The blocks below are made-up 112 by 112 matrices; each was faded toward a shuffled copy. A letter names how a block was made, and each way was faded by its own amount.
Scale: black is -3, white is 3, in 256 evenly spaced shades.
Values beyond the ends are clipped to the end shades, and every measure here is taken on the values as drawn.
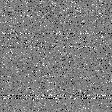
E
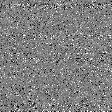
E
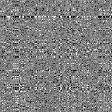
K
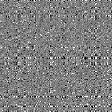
K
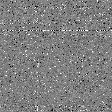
E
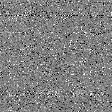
E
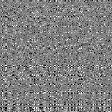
K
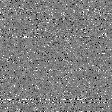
E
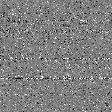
E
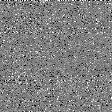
E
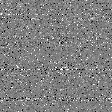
E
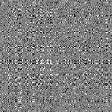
K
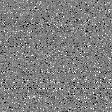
E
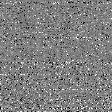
E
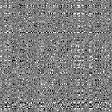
K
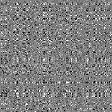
K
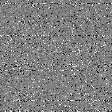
E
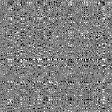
K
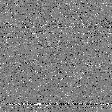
E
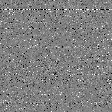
E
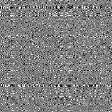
K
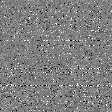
E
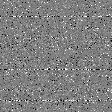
E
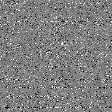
E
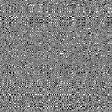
K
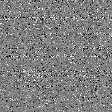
E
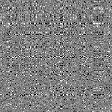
K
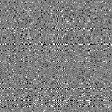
K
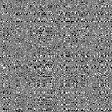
K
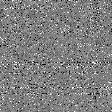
E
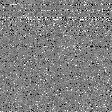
E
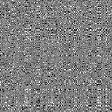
K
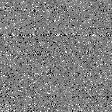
E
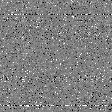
E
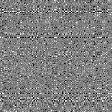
K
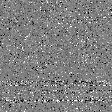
E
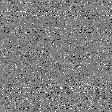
E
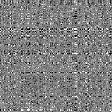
K
